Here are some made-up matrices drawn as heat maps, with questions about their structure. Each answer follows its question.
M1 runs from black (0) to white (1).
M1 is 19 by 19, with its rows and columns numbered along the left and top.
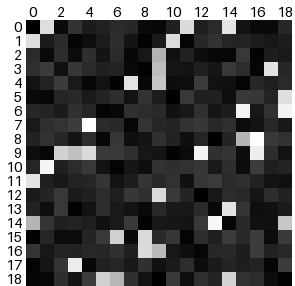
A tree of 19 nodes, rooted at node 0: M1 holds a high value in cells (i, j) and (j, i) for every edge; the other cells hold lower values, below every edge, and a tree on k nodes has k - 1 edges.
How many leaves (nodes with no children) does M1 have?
8
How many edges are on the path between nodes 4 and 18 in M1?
6
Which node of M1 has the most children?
9
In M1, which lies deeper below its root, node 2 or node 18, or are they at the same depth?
node 2
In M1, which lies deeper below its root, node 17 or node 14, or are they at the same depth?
node 17
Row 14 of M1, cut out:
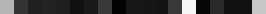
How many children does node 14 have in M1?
2
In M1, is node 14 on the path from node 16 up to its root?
yes
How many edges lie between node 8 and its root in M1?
5
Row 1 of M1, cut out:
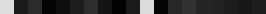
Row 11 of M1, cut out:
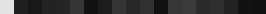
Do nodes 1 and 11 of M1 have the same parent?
yes
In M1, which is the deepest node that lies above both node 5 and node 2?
18
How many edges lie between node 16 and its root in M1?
6
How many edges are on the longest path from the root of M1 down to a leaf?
9
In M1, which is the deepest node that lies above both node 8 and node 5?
18
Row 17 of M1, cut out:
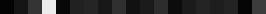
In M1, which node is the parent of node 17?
3
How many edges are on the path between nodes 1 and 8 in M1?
6
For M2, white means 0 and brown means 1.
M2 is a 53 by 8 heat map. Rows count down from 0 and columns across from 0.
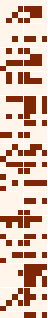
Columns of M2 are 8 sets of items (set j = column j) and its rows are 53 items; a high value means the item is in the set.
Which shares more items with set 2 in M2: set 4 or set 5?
set 5
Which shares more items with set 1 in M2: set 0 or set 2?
set 2
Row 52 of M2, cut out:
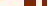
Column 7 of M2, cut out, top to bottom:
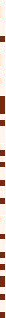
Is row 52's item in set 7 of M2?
yes
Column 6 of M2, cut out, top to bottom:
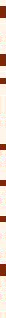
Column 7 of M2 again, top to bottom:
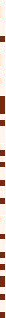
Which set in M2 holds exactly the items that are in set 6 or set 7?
5
